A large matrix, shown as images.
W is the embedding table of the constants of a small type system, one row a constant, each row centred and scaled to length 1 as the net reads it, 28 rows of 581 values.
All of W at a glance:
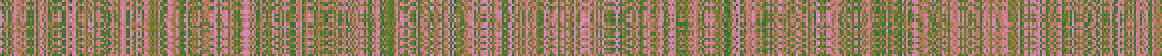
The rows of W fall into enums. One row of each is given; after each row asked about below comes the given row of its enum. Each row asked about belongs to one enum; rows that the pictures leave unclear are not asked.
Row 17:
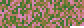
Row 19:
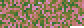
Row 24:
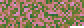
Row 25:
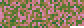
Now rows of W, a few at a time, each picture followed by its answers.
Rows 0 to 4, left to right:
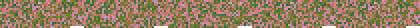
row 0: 19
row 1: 17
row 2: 24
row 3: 19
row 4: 19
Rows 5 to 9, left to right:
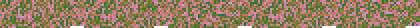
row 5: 17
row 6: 17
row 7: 24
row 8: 17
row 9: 24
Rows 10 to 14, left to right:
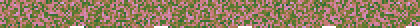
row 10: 24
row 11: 25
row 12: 25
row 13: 19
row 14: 24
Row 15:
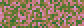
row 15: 25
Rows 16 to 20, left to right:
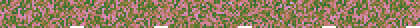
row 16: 17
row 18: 24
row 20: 17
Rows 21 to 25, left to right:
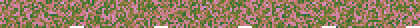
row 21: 24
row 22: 17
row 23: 19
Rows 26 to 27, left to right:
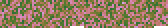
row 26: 17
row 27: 19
